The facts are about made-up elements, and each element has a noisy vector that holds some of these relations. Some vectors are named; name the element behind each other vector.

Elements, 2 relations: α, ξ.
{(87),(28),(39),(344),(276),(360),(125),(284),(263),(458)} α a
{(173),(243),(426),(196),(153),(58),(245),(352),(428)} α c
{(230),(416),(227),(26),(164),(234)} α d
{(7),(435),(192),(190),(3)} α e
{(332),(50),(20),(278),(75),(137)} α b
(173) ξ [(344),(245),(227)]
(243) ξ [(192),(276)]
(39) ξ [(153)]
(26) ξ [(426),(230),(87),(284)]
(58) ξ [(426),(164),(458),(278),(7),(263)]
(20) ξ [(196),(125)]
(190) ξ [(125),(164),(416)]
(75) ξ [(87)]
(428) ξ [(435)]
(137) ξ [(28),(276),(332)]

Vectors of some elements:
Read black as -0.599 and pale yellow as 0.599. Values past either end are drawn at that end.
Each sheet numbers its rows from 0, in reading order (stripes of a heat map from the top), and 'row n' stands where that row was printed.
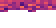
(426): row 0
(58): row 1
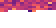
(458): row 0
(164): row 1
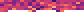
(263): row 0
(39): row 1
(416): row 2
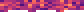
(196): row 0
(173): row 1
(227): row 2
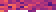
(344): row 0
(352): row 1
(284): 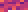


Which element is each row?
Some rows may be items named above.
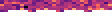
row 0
(428)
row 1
(192)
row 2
(192)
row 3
(276)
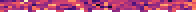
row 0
(190)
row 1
(137)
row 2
(75)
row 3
(435)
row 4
(352)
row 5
(137)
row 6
(20)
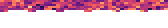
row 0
(26)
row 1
(153)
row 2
(245)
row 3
(125)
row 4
(39)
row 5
(87)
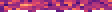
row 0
(137)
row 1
(196)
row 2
(243)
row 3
(192)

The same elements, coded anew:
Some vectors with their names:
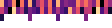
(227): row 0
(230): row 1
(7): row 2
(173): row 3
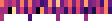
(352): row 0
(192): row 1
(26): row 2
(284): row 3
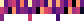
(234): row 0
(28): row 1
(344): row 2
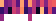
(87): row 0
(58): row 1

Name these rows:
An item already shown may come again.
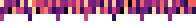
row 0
(28)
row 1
(39)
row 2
(426)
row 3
(332)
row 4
(227)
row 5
(426)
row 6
(190)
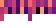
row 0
(75)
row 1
(243)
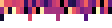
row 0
(153)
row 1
(428)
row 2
(435)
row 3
(245)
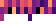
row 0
(58)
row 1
(192)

